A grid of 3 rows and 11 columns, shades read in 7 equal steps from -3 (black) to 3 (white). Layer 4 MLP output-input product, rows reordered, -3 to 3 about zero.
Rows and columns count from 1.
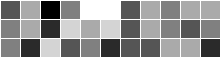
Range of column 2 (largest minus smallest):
3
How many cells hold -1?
7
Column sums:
-1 0 -3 1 4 3 -3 1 1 1 -1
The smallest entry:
-3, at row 1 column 3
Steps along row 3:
down up down up down up same up same down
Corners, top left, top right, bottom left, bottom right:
-1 1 0 -2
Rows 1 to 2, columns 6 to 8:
3 -1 1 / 2 -1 1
